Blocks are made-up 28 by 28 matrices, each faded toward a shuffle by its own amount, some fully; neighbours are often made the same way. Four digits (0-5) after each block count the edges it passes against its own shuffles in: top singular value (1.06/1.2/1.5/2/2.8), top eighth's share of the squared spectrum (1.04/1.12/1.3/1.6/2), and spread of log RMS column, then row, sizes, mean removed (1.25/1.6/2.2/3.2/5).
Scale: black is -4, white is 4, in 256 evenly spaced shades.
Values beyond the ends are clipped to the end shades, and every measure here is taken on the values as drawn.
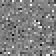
0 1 0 0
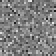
0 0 0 1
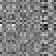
4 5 3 2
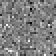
0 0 0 0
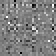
3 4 2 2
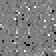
1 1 1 0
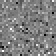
2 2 0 0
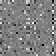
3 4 1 1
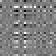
4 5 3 3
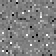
1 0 0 0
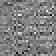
3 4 2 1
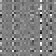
4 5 3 1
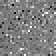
0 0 0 0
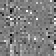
3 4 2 0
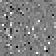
2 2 0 0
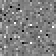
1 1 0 0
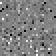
2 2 1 0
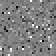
0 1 0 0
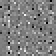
3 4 1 1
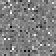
1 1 0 0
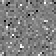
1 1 0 0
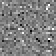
1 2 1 1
